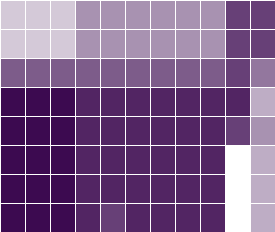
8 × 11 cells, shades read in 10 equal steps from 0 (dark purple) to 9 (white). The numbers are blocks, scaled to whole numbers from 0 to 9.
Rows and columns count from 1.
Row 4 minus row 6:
0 0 0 0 0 0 0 0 0 -8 0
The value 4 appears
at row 3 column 11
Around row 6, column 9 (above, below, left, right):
1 1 1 9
